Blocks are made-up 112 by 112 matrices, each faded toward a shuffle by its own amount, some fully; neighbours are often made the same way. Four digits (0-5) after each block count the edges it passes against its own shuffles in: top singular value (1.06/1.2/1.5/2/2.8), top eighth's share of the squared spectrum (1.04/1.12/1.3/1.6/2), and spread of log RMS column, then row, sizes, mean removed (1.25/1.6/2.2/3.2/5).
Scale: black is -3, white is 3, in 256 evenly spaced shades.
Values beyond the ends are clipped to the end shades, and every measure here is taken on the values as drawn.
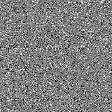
3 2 1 1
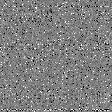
4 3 0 2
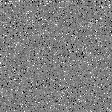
2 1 0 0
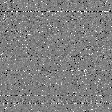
4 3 1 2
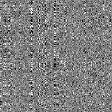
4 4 4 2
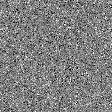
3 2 1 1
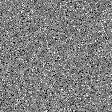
0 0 0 0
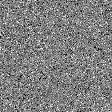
2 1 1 0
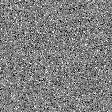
1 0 0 0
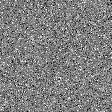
1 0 0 0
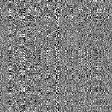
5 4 4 3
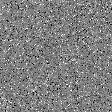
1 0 0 0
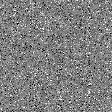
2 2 2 0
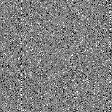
3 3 3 0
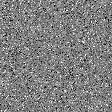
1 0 0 0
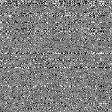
4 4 1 4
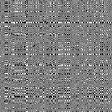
5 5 4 4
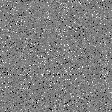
3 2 0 1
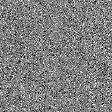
0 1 2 0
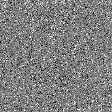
0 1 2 0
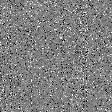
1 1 2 0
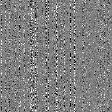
2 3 4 0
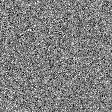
0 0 0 0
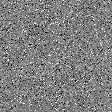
2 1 0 0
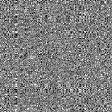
4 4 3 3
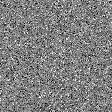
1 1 0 0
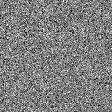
3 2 0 0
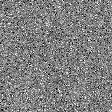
2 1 0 0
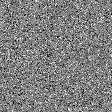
1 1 0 0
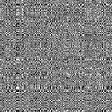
5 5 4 4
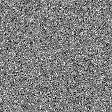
2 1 0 0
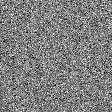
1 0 0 0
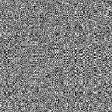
5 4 3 3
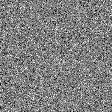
1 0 0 0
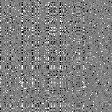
5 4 3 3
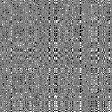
5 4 4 3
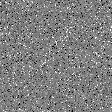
2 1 0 0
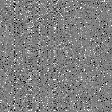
4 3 2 1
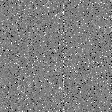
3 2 1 0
